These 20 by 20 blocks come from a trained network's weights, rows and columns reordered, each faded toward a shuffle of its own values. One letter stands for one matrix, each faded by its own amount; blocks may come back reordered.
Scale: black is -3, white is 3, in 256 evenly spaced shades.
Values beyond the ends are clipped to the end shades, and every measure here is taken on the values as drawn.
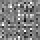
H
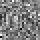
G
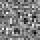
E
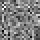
E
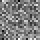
E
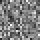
E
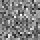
G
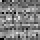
H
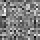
E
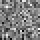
G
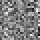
E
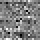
H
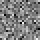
G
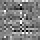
H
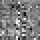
H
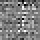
H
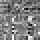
H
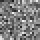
G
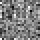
G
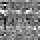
H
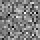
G
